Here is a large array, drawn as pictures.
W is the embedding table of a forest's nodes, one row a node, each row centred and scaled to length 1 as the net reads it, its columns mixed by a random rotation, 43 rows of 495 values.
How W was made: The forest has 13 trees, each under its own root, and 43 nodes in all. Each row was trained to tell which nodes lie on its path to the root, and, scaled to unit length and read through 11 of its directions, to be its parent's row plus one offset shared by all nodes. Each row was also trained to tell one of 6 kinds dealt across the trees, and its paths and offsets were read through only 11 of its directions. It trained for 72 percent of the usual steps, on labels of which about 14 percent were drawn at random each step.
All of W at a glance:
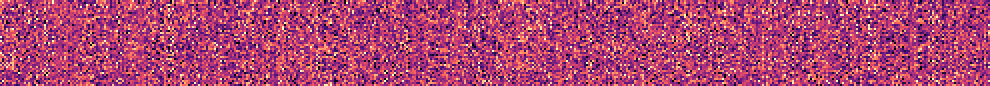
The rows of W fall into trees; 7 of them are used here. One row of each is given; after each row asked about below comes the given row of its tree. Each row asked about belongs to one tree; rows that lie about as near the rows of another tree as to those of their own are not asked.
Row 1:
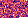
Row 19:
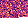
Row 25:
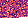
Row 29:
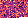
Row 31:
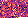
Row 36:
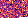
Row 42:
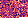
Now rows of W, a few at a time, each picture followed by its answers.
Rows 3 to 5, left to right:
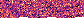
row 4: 31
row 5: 29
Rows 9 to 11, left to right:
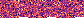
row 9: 42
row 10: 25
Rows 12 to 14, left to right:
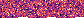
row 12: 31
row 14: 31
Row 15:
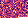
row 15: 19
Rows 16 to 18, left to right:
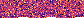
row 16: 31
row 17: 25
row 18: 29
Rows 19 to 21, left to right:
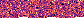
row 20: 29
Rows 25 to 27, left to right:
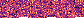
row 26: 29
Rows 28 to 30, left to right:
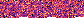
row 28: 25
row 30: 19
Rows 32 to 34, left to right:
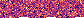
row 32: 25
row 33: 29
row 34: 31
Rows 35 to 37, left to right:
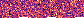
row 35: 19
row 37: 42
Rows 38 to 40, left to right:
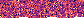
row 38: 42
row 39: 19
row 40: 36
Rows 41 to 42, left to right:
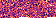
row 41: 25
